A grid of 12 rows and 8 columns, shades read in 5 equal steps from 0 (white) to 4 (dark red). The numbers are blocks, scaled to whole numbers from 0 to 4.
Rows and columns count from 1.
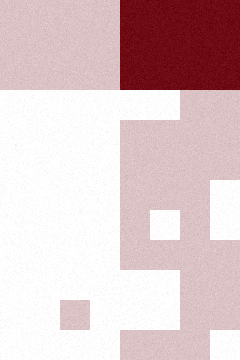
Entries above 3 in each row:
4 4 4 0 0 0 0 0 0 0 0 0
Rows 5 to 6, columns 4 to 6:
0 1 1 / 0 1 1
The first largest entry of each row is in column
5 5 5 7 5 5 5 5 5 7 3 5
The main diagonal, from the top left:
1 1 1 0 1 1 1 0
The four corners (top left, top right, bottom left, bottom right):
1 4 0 0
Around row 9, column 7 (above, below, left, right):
1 1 1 1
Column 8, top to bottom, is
4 4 4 1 1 1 0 0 1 1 1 0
